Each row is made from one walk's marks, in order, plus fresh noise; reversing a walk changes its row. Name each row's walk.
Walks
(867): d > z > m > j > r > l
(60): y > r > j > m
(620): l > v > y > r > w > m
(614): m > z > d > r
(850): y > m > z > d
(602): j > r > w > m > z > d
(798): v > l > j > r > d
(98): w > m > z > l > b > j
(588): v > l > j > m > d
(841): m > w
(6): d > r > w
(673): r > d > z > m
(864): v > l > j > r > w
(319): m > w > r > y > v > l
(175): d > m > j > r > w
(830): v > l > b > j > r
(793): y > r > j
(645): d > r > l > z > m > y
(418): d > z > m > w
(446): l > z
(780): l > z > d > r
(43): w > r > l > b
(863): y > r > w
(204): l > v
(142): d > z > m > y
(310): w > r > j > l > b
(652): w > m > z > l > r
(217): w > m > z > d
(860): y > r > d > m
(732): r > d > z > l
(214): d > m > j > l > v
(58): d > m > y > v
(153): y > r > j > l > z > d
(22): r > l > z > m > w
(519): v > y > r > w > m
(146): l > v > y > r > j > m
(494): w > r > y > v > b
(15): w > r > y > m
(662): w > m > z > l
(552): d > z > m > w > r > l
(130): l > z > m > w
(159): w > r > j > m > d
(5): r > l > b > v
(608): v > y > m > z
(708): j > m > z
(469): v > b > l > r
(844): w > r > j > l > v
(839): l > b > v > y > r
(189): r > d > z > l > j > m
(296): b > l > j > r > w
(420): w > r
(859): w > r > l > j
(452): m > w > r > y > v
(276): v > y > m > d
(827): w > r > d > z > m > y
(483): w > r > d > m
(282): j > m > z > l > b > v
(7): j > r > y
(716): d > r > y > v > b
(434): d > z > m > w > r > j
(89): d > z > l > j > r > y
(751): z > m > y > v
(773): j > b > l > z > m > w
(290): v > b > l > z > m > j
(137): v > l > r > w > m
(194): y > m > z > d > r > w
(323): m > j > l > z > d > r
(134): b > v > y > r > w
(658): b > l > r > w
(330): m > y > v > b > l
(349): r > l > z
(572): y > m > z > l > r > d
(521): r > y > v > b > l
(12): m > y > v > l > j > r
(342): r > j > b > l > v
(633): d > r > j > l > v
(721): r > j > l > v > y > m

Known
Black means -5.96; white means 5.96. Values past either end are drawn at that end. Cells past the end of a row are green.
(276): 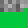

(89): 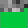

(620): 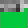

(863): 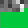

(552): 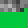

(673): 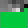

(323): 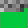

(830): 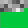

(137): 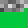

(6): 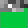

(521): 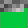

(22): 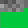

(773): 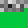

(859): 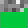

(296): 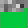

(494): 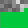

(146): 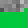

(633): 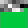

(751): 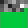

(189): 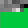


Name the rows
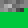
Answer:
(418)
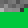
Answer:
(614)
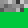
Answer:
(290)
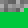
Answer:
(43)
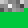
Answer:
(588)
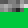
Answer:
(130)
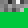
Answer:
(420)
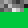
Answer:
(716)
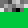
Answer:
(841)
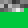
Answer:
(5)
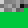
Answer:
(175)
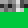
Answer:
(7)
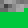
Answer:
(134)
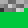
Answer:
(864)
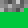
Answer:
(483)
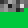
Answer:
(572)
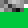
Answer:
(98)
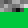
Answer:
(217)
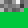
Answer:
(159)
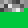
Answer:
(469)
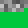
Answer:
(658)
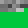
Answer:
(721)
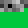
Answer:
(60)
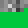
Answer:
(58)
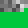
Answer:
(519)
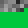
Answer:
(142)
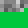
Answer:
(310)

